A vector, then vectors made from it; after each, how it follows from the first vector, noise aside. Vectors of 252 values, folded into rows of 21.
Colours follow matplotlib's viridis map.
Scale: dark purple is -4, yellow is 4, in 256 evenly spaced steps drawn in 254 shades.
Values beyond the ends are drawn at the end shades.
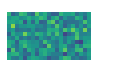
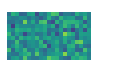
negated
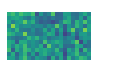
sign-scrambled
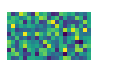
scaled up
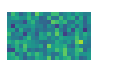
sign-scrambled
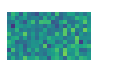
sign-scrambled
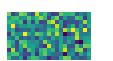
scaled up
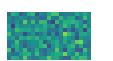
negated
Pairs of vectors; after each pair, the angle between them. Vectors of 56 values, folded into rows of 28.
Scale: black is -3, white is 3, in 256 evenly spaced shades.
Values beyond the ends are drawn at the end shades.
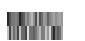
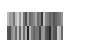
partly opposed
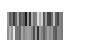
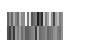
nearly opposite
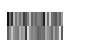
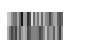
partly opposed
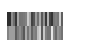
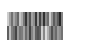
partly opposed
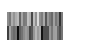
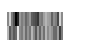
partly opposed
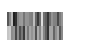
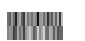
partly aligned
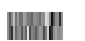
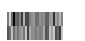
partly opposed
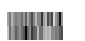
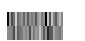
partly opposed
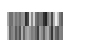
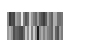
partly aligned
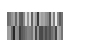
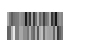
nearly opposite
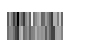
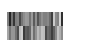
partly aligned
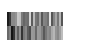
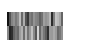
partly aligned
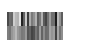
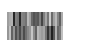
partly opposed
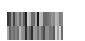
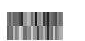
orthogonal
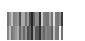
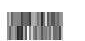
partly opposed
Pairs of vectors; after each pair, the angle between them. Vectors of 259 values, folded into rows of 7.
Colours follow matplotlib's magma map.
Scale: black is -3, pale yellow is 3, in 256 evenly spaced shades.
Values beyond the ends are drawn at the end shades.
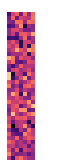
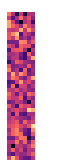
partly opposed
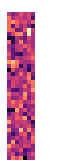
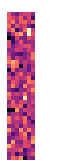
nearly parallel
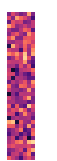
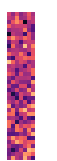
partly aligned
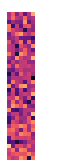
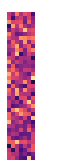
nearly opposite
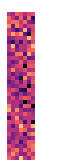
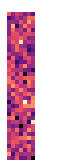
partly opposed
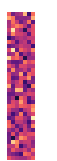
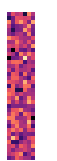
nearly opposite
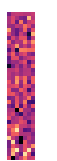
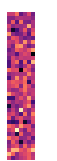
partly aligned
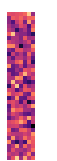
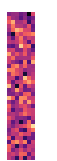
nearly opposite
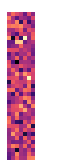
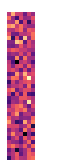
nearly parallel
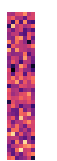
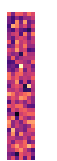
partly aligned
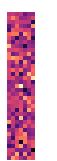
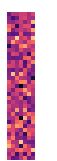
nearly opposite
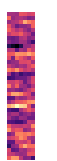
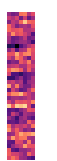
nearly parallel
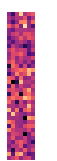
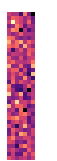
partly opposed
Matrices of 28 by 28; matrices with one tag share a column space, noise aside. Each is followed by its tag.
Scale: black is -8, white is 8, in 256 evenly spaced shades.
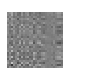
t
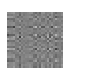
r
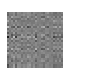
r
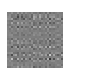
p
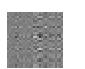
r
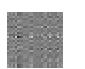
r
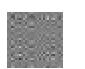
p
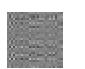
p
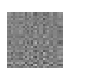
t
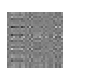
r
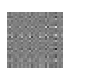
r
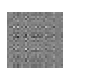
r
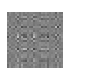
r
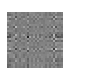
r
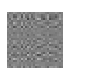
p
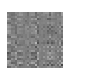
t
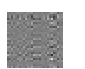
p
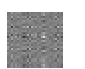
r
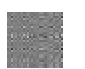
r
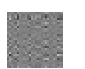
p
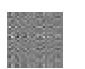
r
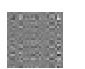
p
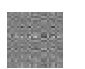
r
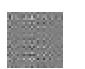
p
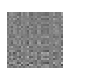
t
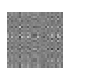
r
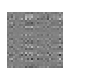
p
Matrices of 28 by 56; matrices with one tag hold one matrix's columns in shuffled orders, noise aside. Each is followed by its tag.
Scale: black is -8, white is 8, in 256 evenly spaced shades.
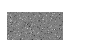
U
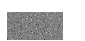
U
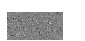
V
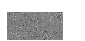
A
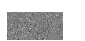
U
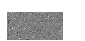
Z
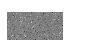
A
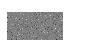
U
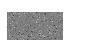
A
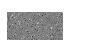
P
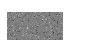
Z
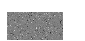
Z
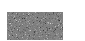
V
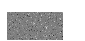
P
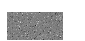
A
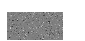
Z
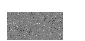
V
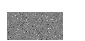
U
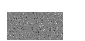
V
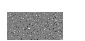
U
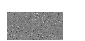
A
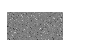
U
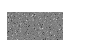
U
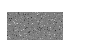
V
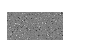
V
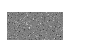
P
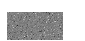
A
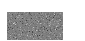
V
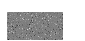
U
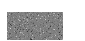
U
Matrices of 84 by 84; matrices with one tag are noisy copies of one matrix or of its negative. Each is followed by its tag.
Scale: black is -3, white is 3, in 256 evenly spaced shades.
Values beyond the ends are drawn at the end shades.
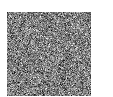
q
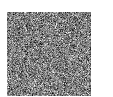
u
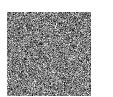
u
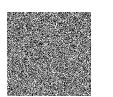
u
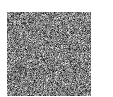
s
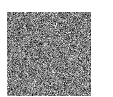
u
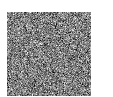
u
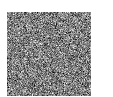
u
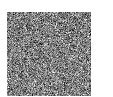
u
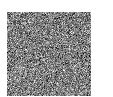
s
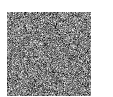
u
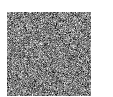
u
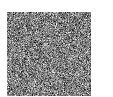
u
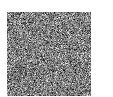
s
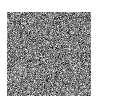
s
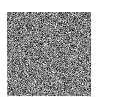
u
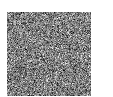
s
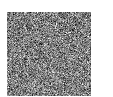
u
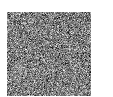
s
